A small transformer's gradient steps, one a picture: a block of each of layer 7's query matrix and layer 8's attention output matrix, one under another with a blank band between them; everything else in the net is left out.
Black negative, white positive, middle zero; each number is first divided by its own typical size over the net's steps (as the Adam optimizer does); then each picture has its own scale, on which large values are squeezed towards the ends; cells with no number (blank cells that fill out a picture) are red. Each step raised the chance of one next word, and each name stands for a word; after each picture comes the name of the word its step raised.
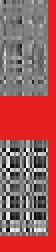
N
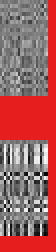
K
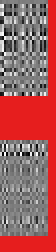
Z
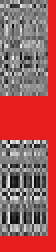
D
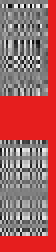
N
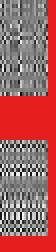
N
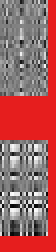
K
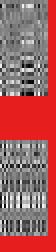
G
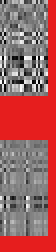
G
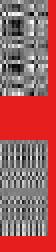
K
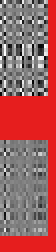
N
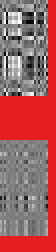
G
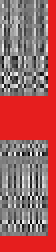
D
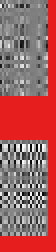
Z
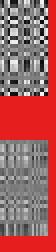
K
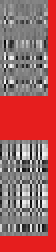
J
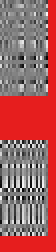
D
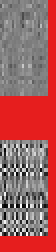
N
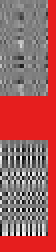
K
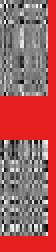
J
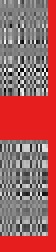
Z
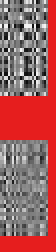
K
